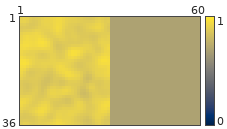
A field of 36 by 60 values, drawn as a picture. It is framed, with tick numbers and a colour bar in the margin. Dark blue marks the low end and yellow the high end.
It is made of 1 by 2 panels. Panel 1,1: very high, blotchy, faint in contrast. Panel 1,2: high, flat.
